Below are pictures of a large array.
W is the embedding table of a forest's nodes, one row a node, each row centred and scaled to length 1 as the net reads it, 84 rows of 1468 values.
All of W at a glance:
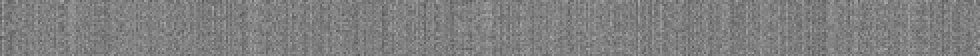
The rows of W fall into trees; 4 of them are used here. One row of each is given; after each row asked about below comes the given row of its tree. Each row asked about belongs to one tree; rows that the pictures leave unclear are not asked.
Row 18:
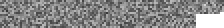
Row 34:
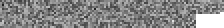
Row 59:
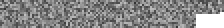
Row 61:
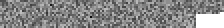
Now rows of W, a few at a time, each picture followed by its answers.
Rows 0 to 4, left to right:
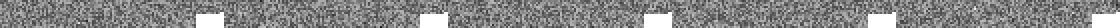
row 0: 61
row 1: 61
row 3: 61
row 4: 18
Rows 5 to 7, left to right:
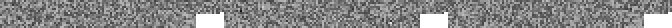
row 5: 61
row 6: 34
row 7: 61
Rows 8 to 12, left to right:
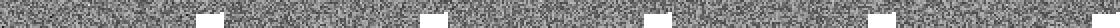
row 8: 34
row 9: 18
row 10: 59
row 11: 34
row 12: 59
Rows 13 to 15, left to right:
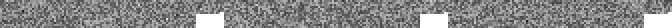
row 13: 18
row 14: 34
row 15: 18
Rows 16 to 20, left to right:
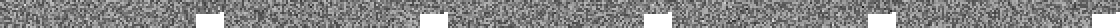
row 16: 59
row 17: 61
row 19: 59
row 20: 61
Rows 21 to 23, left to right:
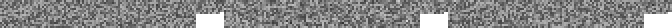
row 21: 18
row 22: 34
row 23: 18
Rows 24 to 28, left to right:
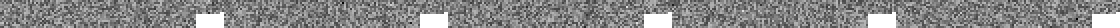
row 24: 34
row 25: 61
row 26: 34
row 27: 61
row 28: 34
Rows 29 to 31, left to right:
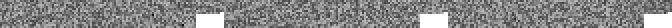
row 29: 61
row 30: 18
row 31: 59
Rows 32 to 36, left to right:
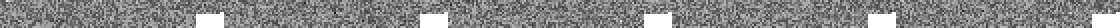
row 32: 61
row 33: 34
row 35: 59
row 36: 59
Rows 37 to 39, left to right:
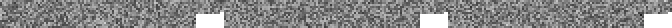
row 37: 18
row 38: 34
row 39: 34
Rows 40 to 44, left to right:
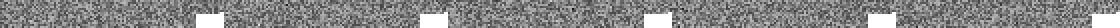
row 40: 59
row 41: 18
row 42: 34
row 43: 59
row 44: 18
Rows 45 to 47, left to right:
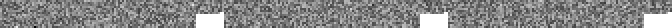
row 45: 18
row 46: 59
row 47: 59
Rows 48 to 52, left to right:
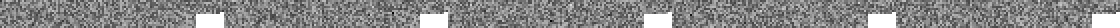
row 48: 61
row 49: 61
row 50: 18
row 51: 61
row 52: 61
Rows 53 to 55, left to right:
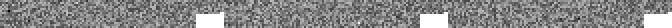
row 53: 18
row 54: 59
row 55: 59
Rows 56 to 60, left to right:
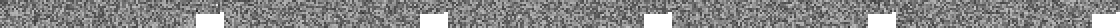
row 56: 61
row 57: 34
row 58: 59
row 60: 18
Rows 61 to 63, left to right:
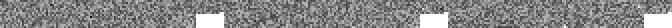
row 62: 61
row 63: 18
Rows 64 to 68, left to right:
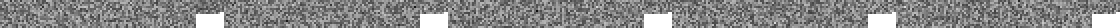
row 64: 59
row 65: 34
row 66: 18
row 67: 34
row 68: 61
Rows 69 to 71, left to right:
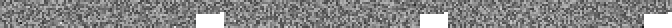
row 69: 34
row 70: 61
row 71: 59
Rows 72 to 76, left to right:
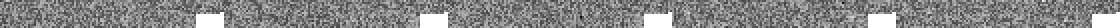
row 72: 61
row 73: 61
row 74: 61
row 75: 61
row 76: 59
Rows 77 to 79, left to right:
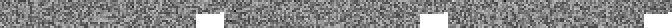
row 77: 34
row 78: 18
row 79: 59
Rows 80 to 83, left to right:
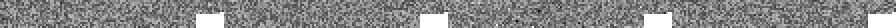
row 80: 59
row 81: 61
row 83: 34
